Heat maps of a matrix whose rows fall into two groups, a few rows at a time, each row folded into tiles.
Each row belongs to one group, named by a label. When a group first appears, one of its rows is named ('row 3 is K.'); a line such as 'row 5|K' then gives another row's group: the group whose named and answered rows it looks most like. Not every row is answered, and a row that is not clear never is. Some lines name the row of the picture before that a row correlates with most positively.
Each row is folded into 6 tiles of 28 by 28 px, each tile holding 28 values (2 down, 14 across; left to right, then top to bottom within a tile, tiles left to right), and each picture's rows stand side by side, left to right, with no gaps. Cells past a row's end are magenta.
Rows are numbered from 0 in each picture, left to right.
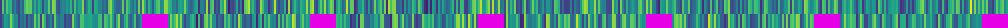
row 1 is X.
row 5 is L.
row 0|L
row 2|X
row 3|L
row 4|X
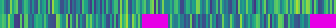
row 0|X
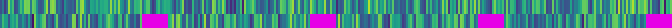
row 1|X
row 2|L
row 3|L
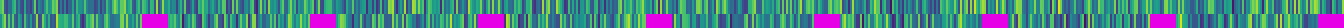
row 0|X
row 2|X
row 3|X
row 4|L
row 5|X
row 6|L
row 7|L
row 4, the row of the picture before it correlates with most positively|0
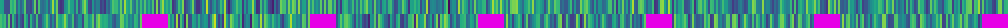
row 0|X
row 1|X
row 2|L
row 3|L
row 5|L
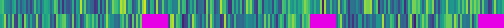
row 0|X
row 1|X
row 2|L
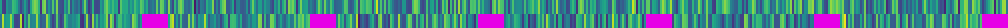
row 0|X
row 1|X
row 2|L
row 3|L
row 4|L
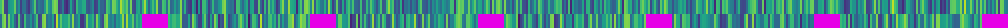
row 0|X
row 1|X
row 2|X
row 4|L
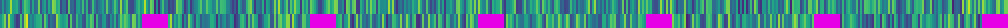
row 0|X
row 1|L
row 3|L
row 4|X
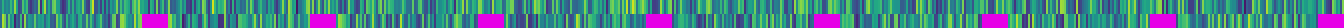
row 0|X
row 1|X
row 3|L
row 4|L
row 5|L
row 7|L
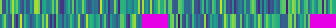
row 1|X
